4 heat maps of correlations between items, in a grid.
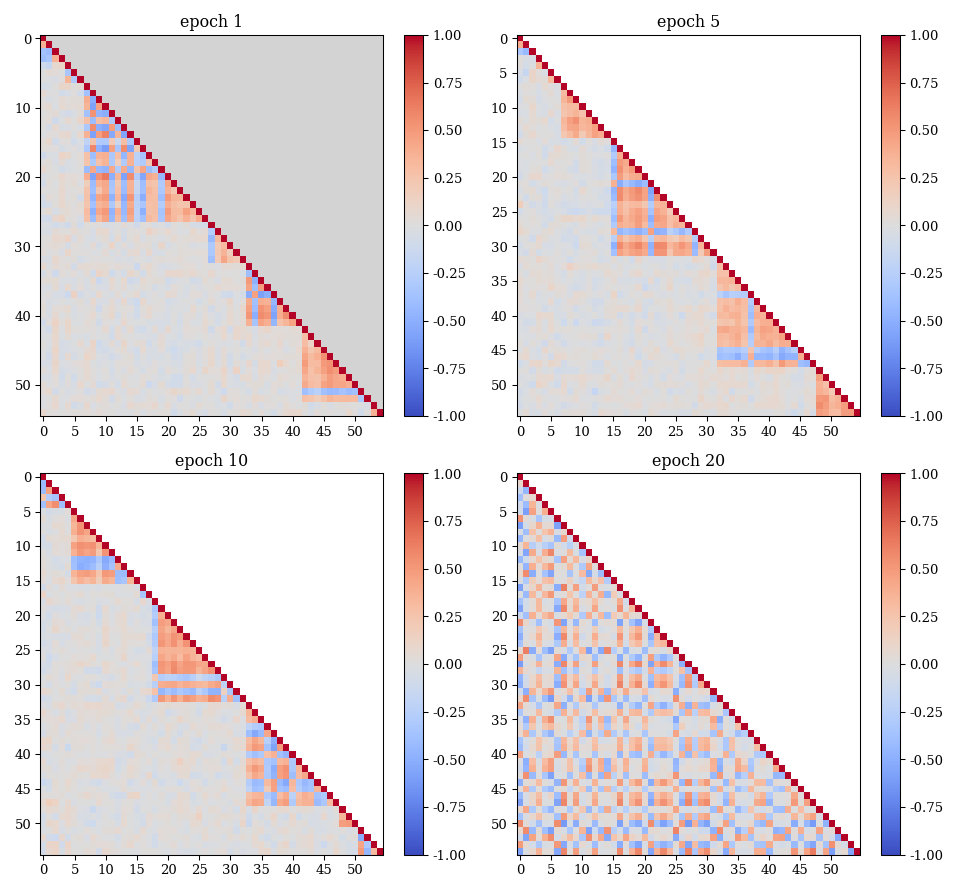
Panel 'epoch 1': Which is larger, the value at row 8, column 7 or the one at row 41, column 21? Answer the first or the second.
the second
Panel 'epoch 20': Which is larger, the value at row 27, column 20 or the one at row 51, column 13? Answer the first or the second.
the first
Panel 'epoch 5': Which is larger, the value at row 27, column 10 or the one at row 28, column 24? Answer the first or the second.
the first
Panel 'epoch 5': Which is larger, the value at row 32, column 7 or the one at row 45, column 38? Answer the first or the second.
the first
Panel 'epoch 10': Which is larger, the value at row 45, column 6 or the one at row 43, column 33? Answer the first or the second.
the second
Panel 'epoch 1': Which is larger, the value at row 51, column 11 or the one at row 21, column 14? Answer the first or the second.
the second
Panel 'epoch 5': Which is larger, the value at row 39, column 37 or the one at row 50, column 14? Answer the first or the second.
the second
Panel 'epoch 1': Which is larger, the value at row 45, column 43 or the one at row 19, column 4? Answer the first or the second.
the first
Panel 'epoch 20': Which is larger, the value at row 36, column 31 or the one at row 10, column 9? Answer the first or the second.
the first
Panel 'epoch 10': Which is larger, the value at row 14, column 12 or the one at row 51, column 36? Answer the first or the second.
the second
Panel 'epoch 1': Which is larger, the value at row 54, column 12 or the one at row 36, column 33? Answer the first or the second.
the second
